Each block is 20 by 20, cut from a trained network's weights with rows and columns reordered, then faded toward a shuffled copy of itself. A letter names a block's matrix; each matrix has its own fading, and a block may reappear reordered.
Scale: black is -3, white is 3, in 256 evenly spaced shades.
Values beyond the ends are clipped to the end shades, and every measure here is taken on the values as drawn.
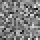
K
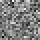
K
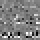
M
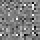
M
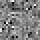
K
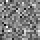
K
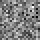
K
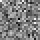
K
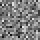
K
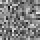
K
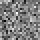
K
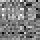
M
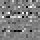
M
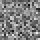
K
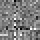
M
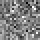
K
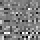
M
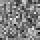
K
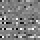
M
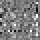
M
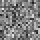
K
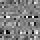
M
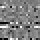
M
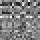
M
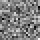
K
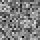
K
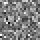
K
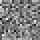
K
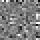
M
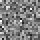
K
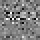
M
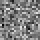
K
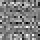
M
